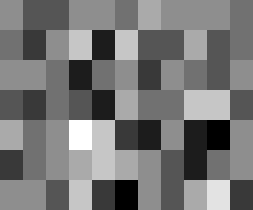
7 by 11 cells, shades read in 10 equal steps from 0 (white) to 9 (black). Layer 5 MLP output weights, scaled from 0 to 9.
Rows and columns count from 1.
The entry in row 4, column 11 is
6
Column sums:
33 38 34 25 36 33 37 35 33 33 35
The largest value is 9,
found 2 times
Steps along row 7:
same up down up up down up down down up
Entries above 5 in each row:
2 5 3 5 4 3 5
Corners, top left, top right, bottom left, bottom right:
4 5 4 7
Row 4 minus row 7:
2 3 -1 4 1 -6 1 -1 -1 1 -1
